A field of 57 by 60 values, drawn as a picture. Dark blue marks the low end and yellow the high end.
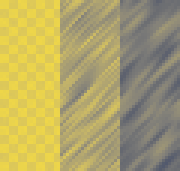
It is made of 1 by 3 panels. Panel 1,1: very high, checkered, faint in contrast. Panel 1,2: high, slanting up to the right. Panel 1,3: middling, slanting up to the right.
